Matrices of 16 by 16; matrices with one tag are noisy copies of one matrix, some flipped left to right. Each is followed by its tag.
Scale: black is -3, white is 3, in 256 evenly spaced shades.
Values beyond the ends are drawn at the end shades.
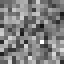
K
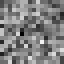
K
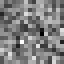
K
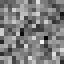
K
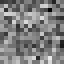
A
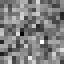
K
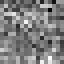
A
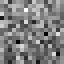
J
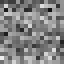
A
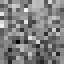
J
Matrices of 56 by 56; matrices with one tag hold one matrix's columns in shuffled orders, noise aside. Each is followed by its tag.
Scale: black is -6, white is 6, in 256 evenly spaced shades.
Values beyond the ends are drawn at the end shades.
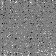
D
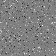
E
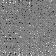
D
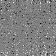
D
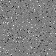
E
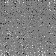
D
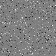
E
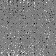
D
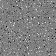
E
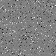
E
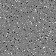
E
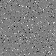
E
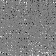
D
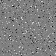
E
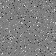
E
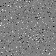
E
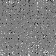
D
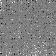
D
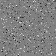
E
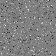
E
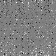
D
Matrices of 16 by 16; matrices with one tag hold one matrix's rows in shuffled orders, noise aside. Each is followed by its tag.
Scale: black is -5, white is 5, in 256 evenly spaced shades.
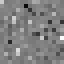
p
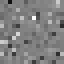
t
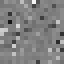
t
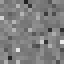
p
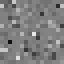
t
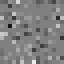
t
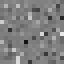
p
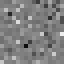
p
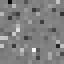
t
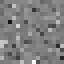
t
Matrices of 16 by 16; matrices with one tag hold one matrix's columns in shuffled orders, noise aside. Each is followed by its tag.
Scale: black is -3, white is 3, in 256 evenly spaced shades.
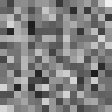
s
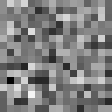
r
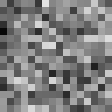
s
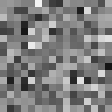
s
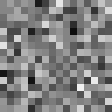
s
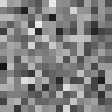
s
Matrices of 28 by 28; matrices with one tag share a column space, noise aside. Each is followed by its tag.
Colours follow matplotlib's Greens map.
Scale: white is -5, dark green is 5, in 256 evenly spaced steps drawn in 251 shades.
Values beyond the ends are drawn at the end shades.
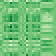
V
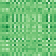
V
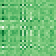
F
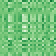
V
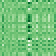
V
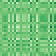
V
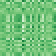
V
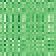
V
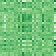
V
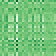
V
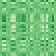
V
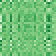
V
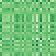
V
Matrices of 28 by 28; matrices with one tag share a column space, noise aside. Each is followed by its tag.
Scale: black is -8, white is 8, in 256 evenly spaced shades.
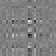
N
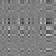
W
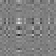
W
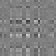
N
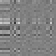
W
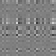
W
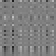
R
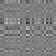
W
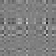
W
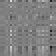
R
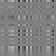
R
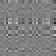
W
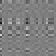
W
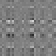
N
